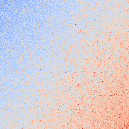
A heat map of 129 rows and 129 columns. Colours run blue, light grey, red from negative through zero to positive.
Ninth with the highest average: bottom right. Slope: up to the bottom right. Odd rows or columns: none. Average level on the scale: 50%. Ninth with the lowest average: top left. Mirror symmetry: none. Stripes: none.
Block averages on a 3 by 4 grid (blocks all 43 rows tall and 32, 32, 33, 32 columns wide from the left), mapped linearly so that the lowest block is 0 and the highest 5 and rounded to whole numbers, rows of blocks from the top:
0123 / 1234 / 2345
